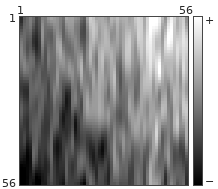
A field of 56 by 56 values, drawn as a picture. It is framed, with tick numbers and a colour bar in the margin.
The halves do not mirror each other. Streaks run downward. The bottom left is the ninth with the lowest average. The field climbs toward the top right. The top right is the ninth with the highest average.
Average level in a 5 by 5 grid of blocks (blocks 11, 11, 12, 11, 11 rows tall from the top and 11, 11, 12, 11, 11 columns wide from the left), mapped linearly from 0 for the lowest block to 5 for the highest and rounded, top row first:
2 3 4 5 5 | 2 3 3 4 5 | 1 2 3 3 4 | 1 1 2 3 3 | 0 1 1 2 2
